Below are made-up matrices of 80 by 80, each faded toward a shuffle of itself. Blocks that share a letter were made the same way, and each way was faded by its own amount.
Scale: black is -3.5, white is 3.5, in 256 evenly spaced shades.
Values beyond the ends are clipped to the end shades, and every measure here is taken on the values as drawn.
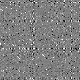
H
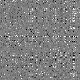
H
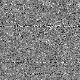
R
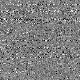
R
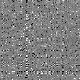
H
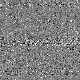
R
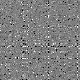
H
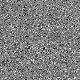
R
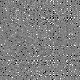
H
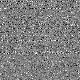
R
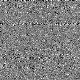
R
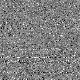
R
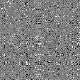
H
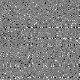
H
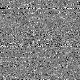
R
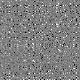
H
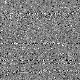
R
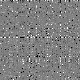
H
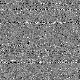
R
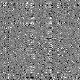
H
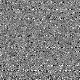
R
